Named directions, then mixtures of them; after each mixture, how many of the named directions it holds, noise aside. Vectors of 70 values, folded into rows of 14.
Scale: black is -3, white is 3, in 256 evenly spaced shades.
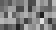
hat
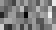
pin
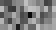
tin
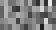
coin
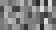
one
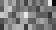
three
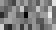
one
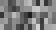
three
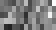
two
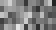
three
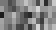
three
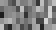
two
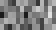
two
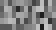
two
